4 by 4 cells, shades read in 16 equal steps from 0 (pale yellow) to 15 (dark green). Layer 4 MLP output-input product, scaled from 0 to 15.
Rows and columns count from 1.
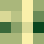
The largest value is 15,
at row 3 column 4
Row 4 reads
5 5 0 6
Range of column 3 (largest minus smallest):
2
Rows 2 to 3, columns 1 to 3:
2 4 0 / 12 7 2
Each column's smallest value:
2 4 0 6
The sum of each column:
24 21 2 36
